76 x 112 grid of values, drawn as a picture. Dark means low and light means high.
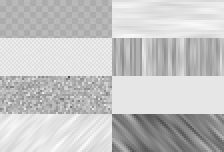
It is made of 4 by 2 panels. Panel 1,1: high, checkered, faint in contrast. Panel 1,2: very high, streaked across, faint in contrast. Panel 2,1: very high, checkered, faint in contrast. Panel 2,2: high, streaked downward. Panel 3,1: high, fine-grained. Panel 3,2: very high, flat. Panel 4,1: very high, slanting up to the right, faint in contrast. Panel 4,2: middling, slanting down to the right.
